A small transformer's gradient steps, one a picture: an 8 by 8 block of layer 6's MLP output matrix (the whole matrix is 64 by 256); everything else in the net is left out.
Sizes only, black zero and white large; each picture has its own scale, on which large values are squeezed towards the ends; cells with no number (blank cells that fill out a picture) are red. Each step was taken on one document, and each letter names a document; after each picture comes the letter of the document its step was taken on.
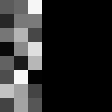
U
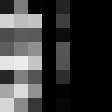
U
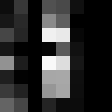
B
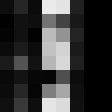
B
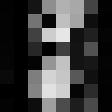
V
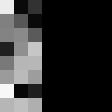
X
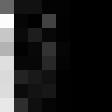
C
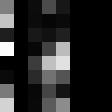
C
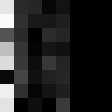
C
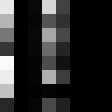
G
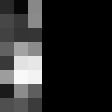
U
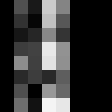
B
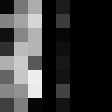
U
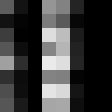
B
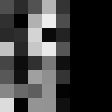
X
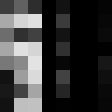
U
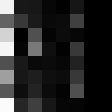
C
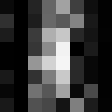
V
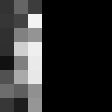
U
